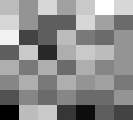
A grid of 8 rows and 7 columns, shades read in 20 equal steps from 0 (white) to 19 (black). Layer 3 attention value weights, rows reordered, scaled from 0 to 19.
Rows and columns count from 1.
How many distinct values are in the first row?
6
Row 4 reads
12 4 16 6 4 5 8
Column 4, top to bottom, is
7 12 5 6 11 6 9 15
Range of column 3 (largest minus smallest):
13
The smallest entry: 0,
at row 1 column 6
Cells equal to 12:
5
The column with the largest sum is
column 3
